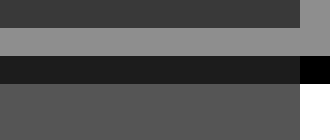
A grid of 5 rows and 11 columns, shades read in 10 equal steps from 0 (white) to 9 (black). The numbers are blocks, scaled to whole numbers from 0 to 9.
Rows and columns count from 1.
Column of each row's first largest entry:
1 1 11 1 1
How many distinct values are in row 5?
2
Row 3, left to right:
8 8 8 8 8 8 8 8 8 8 9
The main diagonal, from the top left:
7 4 8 6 6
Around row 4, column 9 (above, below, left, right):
8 6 6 6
